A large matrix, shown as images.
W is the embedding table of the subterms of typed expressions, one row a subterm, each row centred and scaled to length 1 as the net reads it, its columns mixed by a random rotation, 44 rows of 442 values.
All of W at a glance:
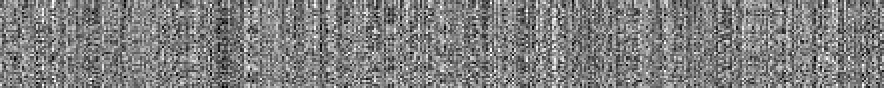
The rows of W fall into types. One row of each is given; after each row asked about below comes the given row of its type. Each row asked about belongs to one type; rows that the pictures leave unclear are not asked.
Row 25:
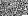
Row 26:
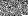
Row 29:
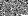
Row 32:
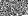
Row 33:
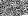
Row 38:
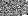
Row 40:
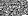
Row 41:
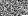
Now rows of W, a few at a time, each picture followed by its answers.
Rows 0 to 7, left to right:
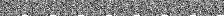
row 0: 38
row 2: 38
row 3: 38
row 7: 29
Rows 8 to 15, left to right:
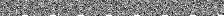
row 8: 38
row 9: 33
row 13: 41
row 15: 26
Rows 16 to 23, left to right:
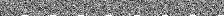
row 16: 41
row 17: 33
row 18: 33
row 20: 32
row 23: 41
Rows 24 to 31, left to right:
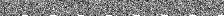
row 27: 25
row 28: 29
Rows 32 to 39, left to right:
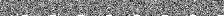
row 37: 25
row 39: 41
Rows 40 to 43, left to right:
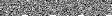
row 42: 32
